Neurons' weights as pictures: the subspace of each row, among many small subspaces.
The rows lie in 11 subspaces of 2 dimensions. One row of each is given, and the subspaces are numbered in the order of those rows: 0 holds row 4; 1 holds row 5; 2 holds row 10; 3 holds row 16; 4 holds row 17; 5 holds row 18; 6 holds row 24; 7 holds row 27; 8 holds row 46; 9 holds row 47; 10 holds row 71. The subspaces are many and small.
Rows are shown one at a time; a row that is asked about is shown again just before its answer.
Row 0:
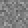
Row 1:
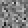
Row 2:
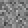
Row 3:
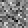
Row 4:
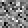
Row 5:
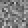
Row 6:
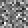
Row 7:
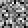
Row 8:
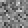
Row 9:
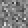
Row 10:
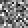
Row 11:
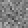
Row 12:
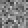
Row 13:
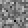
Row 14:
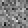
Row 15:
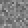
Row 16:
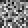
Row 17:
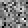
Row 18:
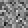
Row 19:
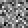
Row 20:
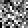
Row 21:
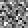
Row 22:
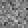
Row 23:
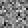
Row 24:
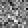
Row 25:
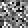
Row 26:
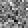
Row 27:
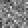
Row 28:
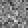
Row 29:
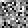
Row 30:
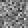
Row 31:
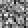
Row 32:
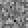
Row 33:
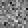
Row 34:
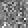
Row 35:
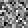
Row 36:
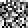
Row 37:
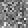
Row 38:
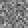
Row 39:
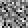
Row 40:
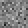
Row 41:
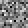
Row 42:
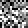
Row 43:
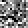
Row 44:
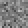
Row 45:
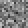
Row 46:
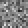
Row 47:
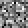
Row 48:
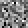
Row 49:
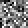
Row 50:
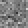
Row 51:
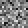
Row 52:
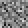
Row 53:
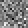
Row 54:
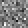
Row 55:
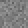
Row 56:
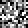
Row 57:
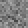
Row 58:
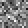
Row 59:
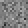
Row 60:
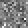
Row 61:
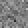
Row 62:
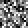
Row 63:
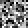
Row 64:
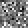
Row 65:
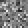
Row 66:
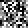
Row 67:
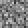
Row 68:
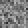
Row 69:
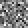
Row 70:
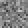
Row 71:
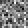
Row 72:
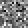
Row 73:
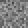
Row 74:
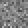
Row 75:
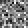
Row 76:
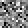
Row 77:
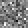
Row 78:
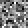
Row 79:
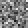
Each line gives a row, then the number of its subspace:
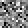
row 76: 0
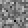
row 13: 2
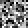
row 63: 9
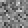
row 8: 8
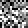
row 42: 1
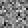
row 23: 9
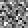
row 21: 5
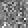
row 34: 4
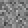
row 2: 5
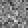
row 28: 6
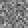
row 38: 2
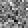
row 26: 6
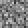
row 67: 10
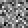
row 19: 2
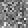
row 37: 4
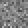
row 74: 8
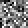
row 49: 7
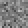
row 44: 8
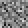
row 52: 0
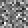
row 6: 10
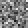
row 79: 9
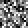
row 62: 4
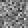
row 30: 3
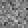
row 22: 6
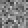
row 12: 9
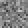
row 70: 8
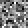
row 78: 9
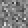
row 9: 1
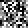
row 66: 4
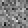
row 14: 1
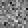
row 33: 6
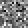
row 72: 9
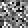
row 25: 0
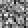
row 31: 10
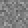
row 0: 5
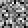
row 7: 10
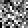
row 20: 7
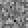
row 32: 2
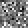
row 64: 7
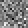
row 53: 4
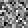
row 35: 5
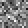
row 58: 8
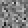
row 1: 1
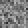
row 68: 10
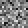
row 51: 9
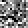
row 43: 3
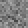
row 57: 0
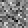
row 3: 0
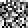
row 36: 3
